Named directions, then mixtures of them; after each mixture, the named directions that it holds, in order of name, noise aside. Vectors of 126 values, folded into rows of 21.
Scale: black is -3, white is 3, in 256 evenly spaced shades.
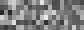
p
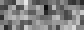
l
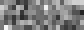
l, p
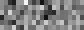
l, p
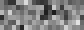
l, p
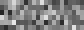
p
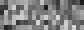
l, p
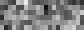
l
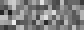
p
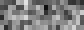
l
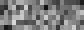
l, p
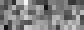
l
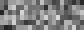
l, p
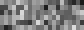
l, p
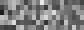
p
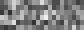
p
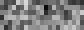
l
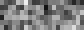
l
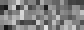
l, p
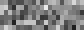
l, p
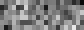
l, p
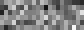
l, p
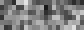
l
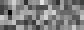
p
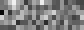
p
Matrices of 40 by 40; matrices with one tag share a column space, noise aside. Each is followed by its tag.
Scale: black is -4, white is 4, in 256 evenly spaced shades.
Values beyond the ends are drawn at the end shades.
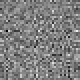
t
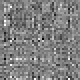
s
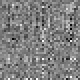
s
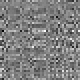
t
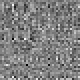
s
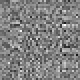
t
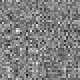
t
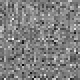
s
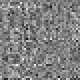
s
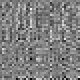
s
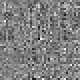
s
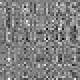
s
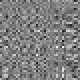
t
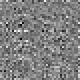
t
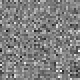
t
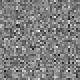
t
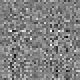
t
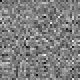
t
